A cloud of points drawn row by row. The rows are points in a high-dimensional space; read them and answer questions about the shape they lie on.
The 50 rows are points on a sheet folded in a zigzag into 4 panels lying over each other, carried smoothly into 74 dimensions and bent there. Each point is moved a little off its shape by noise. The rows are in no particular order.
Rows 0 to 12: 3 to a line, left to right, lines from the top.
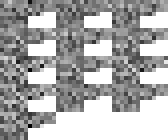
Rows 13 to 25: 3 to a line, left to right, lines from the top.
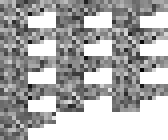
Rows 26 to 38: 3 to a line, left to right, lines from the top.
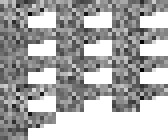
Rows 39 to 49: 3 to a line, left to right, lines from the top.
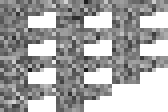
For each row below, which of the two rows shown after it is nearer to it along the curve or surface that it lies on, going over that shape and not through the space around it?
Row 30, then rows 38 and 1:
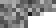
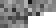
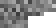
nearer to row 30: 38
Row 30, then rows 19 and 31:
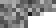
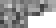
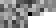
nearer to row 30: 31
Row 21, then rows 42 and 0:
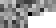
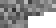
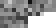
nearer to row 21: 0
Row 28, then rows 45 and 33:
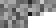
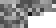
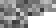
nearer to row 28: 45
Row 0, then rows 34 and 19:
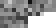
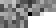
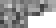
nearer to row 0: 34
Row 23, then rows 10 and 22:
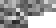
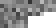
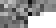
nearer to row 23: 10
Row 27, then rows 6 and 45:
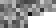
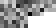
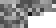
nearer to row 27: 45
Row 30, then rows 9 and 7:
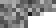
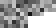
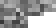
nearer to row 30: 9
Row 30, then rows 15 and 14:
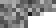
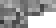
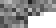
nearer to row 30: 14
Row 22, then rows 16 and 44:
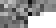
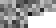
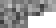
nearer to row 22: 16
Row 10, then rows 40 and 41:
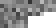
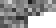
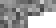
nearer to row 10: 41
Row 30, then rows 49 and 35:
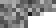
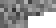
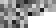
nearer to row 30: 35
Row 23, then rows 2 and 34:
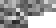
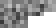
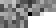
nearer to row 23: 2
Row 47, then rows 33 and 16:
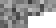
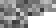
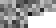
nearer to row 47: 33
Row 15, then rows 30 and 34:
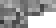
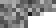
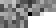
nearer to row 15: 30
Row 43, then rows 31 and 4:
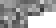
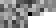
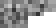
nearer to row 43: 4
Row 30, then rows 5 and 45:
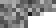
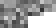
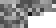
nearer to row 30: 45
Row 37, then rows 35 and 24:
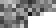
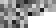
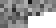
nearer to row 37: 35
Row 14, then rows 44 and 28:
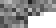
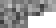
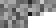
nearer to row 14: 28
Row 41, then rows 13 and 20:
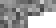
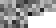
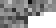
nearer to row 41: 20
